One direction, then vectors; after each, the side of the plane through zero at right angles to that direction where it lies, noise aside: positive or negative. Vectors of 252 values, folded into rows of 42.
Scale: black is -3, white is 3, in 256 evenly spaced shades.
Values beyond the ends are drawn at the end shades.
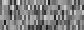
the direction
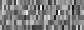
positive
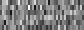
positive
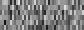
positive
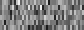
positive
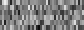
positive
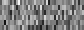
positive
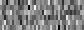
negative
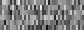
positive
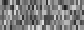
negative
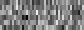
negative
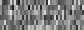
negative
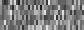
negative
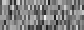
positive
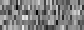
positive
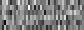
positive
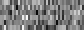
positive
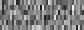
negative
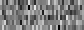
negative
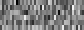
negative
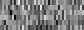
positive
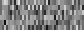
positive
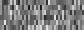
negative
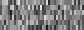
positive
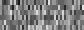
negative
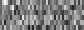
positive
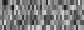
negative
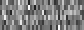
positive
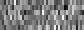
negative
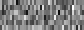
negative
